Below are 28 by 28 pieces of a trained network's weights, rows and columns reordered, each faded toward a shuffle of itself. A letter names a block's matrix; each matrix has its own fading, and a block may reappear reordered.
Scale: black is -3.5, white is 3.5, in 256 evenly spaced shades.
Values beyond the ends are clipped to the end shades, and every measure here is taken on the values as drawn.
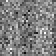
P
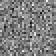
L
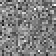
L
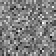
L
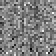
P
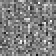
P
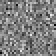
L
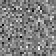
L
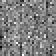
P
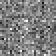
P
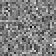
L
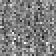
P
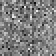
P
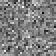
L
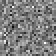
L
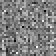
P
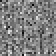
P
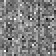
P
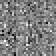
P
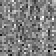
P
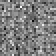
P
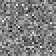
L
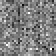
P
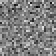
L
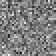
L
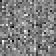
P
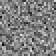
L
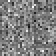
P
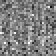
P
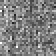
P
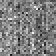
P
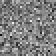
L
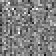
P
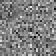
L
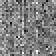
P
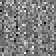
P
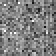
P
